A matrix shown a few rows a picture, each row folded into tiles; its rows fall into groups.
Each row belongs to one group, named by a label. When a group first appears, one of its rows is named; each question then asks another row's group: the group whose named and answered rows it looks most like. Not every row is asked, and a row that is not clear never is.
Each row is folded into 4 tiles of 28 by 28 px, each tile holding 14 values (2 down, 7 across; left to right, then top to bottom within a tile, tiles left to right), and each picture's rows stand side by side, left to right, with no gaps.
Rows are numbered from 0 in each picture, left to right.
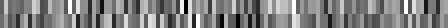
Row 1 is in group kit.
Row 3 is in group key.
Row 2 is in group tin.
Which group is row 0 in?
key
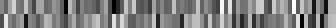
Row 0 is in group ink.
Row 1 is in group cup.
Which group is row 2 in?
key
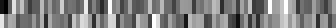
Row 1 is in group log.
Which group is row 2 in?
tin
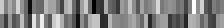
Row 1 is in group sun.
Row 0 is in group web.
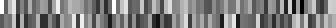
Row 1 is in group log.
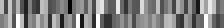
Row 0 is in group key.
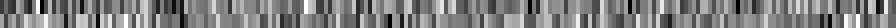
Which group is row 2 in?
sun
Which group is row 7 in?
kit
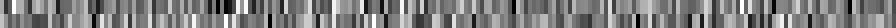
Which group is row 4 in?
ink
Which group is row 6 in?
key
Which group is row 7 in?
ink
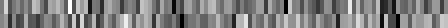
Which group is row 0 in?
key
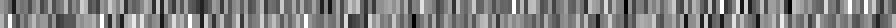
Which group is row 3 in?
web
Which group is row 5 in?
sun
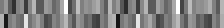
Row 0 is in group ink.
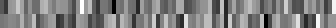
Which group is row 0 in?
sun
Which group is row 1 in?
cup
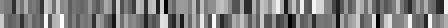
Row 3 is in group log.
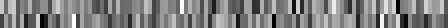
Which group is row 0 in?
log
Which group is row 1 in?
key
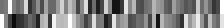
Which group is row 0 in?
tin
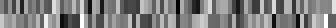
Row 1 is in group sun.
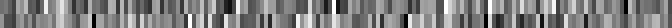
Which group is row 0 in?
tin
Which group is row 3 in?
cup
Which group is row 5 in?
ink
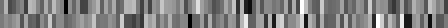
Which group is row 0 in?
sun
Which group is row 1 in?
web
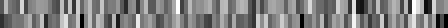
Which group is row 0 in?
kit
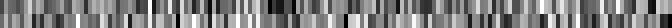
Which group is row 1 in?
log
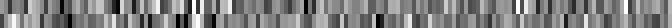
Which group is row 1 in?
sun
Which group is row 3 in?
log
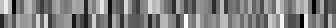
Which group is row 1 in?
cup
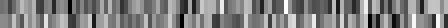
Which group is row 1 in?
cup
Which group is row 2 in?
tin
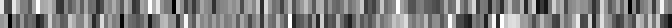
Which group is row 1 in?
cup
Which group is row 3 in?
tin
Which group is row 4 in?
tin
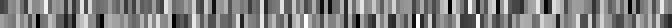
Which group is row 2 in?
log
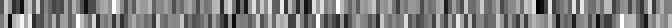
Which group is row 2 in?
cup
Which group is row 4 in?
kit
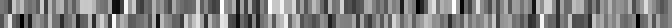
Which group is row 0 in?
web
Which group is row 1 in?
cup
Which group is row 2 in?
tin
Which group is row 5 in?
web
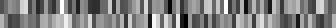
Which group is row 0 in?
tin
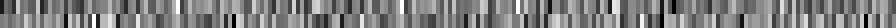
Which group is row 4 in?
key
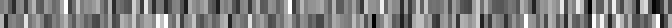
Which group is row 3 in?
sun
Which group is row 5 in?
web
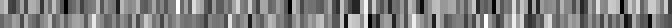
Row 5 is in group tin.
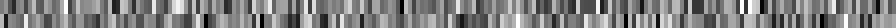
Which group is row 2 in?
sun
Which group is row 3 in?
ink
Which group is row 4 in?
tin
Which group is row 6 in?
key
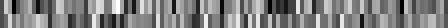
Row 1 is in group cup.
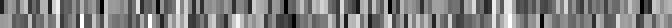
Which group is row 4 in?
tin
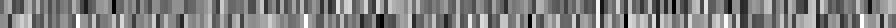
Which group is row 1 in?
cup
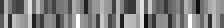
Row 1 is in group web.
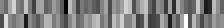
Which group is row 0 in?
ink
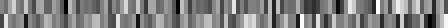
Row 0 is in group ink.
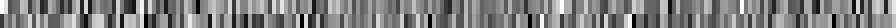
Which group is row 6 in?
key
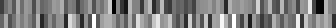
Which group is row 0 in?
log
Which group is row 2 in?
kit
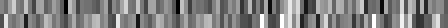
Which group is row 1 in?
ink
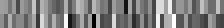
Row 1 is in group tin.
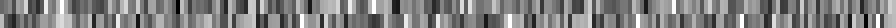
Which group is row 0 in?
tin
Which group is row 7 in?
log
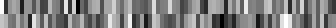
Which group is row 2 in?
kit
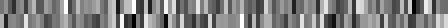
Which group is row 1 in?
web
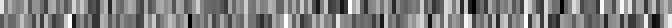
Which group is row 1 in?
web
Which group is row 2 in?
kit
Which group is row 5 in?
sun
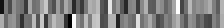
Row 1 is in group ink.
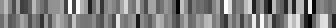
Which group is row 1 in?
ink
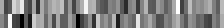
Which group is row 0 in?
web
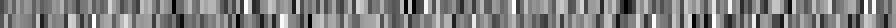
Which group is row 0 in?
log
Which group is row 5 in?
sun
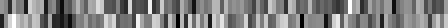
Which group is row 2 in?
web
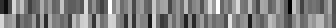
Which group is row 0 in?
cup
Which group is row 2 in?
ink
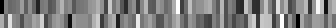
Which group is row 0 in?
cup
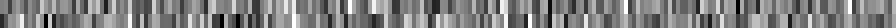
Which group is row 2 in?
tin
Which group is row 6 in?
sun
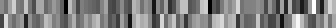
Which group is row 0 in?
ink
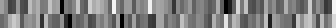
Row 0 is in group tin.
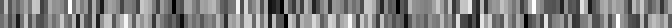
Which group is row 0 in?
key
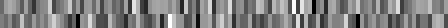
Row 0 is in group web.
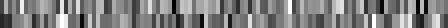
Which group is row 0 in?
kit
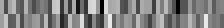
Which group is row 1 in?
sun
